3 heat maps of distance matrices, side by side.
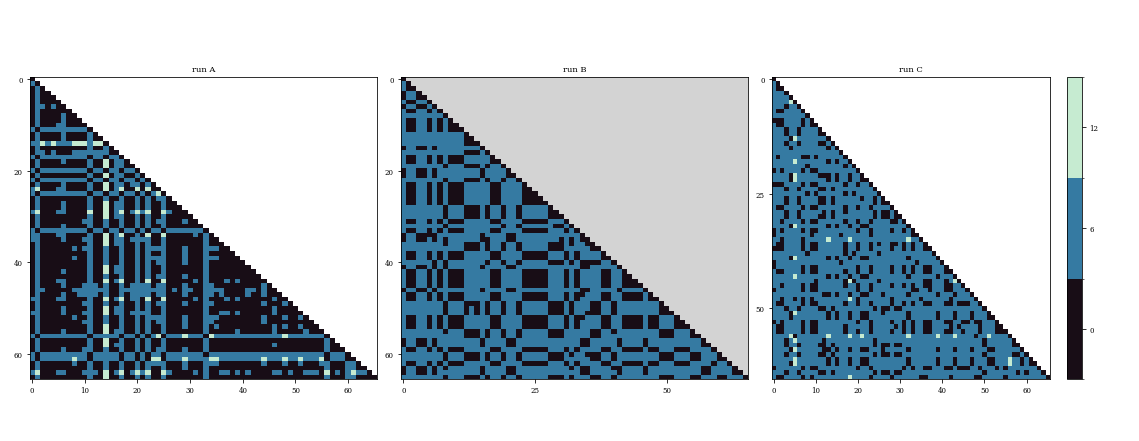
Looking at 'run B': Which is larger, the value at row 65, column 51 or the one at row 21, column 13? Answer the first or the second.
the second
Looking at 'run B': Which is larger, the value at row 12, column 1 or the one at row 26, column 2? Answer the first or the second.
the first
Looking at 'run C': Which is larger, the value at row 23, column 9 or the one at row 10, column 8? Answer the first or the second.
the second
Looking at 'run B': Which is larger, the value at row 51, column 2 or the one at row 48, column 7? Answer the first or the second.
the first
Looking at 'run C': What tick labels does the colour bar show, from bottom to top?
0, 6, 12
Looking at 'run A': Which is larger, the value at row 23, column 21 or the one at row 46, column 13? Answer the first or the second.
the second
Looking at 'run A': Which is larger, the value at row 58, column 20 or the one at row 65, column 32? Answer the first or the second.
the first
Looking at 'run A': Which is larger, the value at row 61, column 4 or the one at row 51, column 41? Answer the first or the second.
the first
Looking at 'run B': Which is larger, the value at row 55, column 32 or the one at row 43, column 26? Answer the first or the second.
the first
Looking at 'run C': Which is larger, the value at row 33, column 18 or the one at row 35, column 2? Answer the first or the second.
the first
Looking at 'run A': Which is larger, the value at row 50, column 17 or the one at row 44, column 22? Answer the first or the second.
the second
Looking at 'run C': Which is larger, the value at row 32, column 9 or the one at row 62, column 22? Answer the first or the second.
the first
